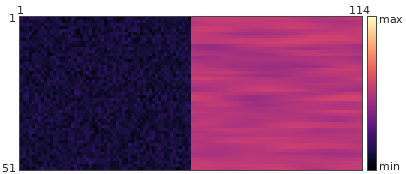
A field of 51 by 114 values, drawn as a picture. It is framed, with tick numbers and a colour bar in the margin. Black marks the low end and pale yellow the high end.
It is made of 1 by 2 panels. Panel 1,1: very low, fine-grained, faint in contrast. Panel 1,2: middling, streaked across, faint in contrast.
